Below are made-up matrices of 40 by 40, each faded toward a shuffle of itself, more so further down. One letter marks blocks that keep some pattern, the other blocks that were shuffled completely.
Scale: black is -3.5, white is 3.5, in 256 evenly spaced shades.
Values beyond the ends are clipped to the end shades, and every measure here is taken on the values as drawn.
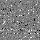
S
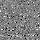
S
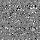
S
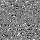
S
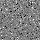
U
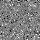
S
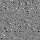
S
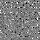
S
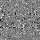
S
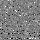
S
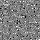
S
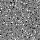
U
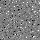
U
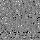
S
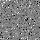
U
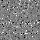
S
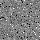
U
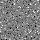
U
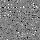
S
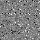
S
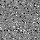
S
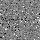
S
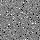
U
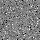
U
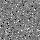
U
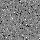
U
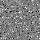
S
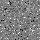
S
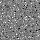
U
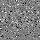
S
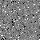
U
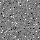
U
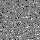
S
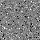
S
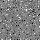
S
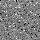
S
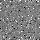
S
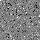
U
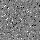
U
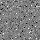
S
